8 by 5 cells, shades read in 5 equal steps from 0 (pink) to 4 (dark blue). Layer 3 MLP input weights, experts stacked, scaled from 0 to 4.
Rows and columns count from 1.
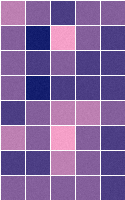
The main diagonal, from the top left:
1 4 2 3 2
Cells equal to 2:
17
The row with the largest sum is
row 4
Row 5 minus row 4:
1 -2 -2 -2 -1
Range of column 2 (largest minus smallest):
2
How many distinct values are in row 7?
3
